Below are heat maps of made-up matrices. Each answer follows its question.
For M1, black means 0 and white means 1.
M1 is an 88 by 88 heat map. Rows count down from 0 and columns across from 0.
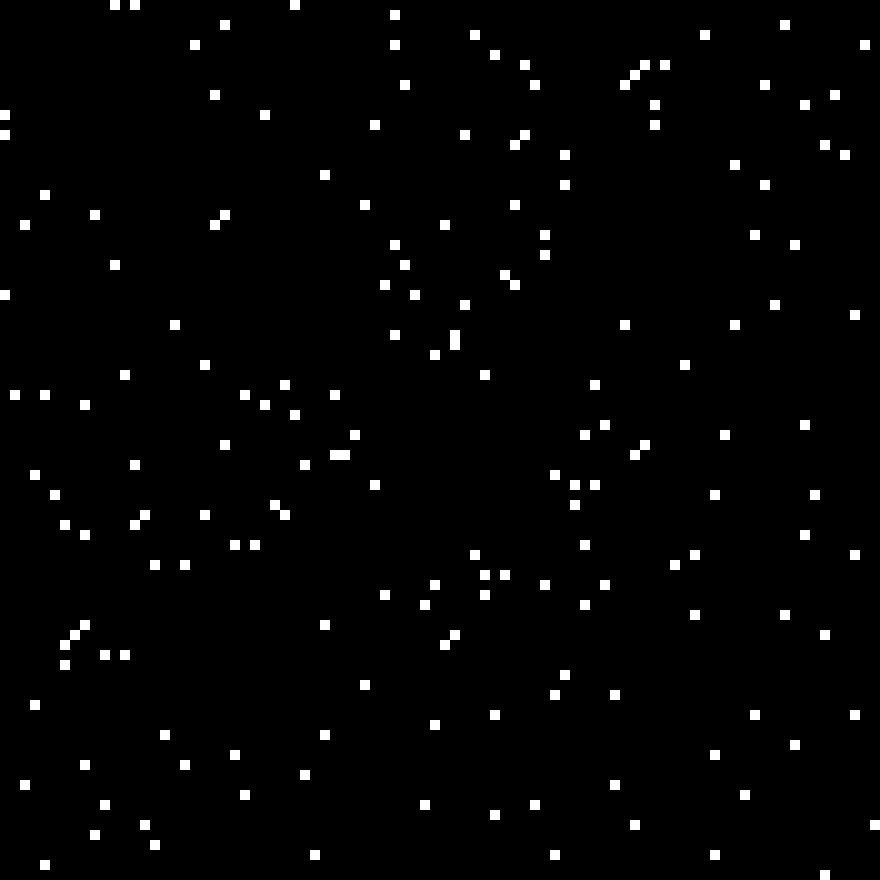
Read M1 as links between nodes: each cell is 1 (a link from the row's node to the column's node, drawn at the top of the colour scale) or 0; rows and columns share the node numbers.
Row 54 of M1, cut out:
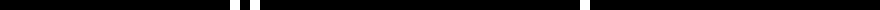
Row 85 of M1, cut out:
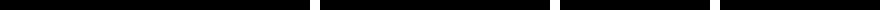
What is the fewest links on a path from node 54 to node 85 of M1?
4
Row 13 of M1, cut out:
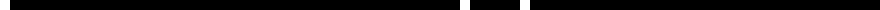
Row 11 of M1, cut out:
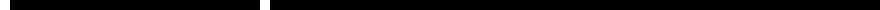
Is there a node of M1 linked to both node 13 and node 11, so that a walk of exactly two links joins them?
yes
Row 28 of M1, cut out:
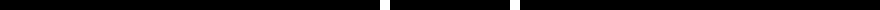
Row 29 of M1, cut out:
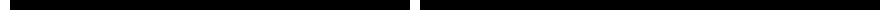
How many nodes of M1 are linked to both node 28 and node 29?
0
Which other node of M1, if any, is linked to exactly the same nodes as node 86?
node 19
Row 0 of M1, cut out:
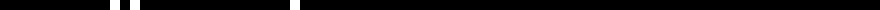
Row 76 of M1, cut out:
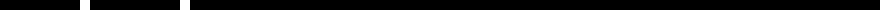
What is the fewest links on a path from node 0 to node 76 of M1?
5
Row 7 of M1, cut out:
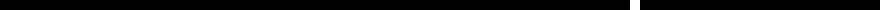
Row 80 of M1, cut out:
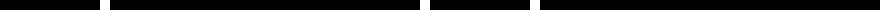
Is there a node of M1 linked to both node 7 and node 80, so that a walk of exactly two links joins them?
no
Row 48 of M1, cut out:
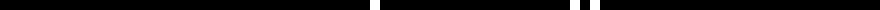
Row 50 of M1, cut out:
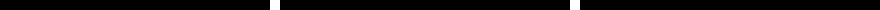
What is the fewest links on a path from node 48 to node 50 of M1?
2
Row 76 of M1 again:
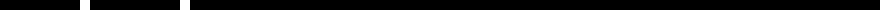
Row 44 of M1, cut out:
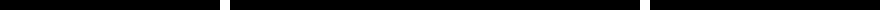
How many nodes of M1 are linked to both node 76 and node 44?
0
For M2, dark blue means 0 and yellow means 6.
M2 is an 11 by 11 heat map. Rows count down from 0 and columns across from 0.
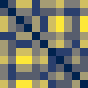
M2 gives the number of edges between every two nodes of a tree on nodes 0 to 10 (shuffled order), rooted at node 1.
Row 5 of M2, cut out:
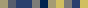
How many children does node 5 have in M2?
2
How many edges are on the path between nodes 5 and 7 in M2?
5
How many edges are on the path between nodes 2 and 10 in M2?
6
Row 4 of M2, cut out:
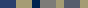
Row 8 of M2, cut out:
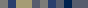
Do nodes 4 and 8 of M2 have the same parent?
yes
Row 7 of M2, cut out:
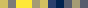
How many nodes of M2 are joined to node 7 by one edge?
1
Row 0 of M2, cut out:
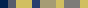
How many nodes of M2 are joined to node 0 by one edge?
1
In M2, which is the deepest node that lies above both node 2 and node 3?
5
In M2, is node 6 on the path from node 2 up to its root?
no
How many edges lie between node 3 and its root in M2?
3
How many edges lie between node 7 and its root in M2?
3
